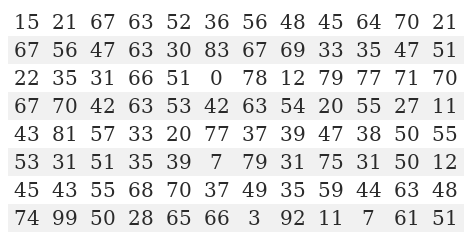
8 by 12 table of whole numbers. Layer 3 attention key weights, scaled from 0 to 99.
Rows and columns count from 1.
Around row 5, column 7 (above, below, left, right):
63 79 77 39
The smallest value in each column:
15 21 31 28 20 0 3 12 11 7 27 11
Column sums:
386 436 400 419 380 348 432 380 369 351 439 319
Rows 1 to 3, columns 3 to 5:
67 63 52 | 47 63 30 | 31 66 51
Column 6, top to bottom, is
36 83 0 42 77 7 37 66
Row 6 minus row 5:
10 -50 -6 2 19 -70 42 -8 28 -7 0 -43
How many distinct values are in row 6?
10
